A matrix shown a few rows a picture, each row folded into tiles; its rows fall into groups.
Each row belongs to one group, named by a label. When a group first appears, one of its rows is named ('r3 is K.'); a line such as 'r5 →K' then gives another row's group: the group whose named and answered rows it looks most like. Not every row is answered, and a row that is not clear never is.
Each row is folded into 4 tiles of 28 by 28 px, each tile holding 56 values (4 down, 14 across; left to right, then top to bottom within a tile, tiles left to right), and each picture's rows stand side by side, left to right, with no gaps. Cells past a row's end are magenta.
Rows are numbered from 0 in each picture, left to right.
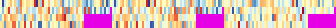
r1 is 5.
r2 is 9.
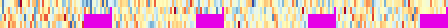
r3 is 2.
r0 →5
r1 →5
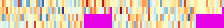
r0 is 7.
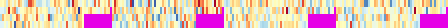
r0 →2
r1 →7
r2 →5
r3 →9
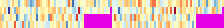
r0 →9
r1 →5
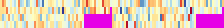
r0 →7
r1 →9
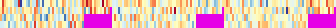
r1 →5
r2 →7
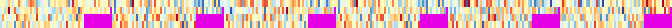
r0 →2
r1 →5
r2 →5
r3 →5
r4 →5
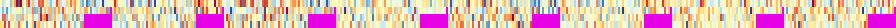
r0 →5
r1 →7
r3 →9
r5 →7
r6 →2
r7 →2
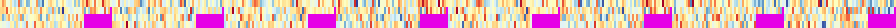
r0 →7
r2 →2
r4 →2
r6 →5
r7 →5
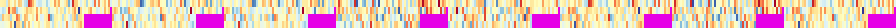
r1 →9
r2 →9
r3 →7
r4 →2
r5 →2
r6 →7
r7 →2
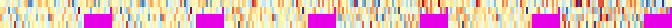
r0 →9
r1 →9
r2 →2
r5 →5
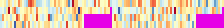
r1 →5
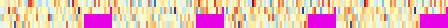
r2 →2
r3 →2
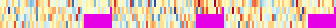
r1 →7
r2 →2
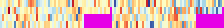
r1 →5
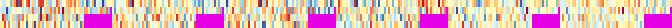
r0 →5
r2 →5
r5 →5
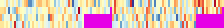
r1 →7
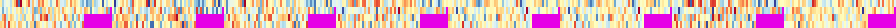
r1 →5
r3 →5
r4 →9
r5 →9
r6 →5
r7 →2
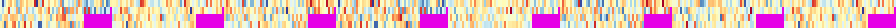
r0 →5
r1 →2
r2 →7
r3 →5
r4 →5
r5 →7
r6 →9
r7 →2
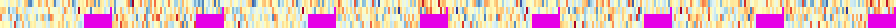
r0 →9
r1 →5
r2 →9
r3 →7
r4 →9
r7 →7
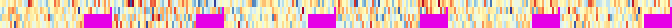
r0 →2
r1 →5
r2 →9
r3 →7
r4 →7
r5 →2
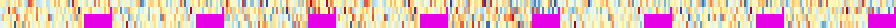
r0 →2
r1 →9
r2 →7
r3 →2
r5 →9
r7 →5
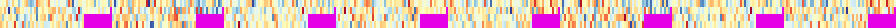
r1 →5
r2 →9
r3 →2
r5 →5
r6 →9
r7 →7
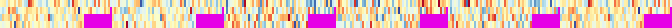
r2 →5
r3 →7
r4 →5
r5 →2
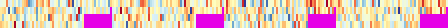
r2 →7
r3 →7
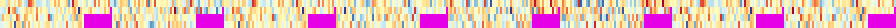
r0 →2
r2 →2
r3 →9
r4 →7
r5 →7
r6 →2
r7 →2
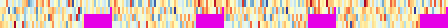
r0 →9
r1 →7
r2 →7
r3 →2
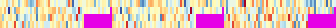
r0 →9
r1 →9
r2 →5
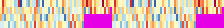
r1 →7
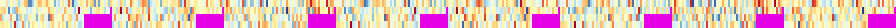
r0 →9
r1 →2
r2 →7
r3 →9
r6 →7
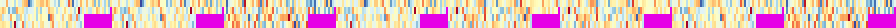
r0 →9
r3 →9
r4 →2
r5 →2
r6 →9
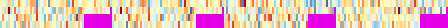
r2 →5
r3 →5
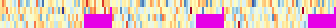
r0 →7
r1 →9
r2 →9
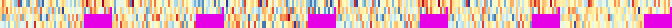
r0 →7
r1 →5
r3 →7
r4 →7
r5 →2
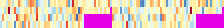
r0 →2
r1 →9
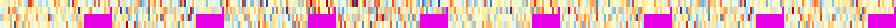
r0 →2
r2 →7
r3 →5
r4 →7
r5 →2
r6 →9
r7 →2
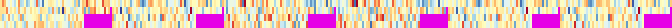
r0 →7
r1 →9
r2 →5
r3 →5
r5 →9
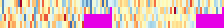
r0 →5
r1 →5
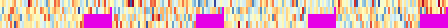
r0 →2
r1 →5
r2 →9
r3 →7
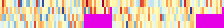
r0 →7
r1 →2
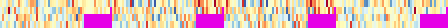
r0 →2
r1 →7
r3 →9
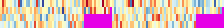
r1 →5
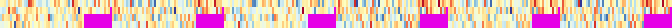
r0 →2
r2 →9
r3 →7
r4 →7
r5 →7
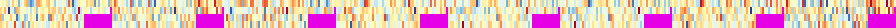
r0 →9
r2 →5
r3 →2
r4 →9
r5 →9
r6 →2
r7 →7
